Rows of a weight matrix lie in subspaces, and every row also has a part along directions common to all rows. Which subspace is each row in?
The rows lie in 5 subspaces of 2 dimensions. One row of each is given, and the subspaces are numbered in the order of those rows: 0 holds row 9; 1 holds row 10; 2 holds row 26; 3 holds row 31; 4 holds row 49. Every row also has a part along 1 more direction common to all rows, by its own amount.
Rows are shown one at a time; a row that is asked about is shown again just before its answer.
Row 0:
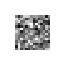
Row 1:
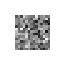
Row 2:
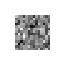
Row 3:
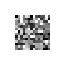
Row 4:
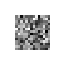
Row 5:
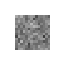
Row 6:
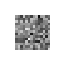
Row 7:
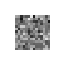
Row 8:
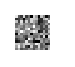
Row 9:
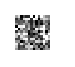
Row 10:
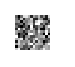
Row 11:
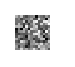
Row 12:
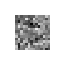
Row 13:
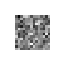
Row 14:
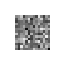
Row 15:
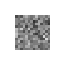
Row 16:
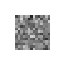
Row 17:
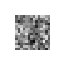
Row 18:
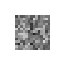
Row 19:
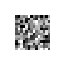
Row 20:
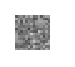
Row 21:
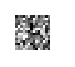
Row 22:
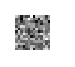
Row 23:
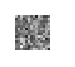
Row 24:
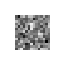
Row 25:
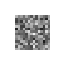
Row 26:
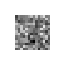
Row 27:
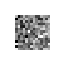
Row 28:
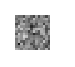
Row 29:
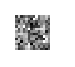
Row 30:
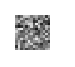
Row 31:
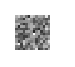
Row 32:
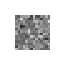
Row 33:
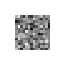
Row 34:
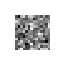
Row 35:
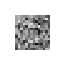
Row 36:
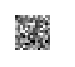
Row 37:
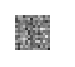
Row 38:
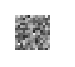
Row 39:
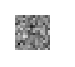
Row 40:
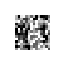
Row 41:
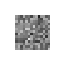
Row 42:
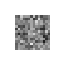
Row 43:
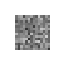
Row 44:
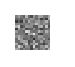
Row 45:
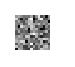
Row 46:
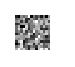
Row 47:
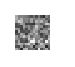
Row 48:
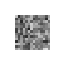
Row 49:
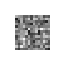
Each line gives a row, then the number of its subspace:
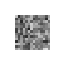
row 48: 0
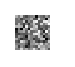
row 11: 1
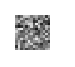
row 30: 1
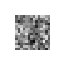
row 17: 2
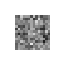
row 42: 0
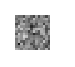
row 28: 3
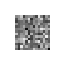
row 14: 4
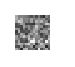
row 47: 2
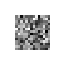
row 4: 4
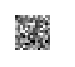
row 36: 2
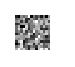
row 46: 3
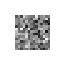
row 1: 1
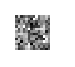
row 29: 1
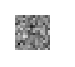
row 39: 3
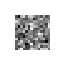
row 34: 2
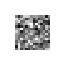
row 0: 1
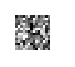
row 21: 3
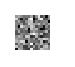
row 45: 0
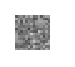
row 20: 4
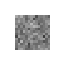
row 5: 1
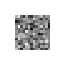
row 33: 2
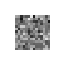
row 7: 0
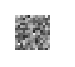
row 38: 3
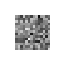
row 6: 4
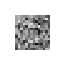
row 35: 1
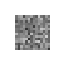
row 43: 4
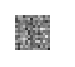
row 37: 4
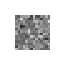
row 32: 0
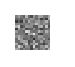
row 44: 2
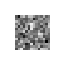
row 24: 2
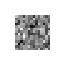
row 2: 3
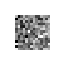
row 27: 0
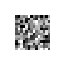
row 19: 3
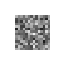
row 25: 2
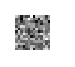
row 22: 0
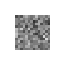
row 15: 1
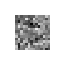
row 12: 1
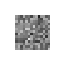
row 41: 4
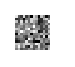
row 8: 4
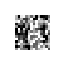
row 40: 2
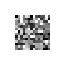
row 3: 0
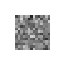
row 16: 0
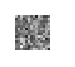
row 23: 4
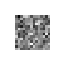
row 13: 1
